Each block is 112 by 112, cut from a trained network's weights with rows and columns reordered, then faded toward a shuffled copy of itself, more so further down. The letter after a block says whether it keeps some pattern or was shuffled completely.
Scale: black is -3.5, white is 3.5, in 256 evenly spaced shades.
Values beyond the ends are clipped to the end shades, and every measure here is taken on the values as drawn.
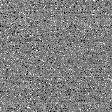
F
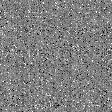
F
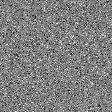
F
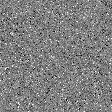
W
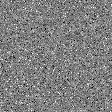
W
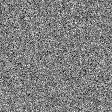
W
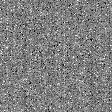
F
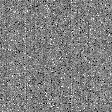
F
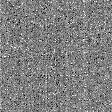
F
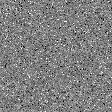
W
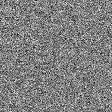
F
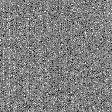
F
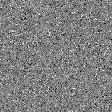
F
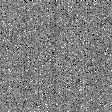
F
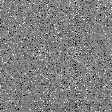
F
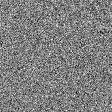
F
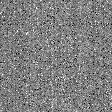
F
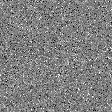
F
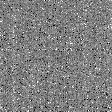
F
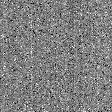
F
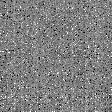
F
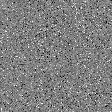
W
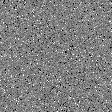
W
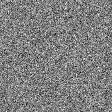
W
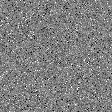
W
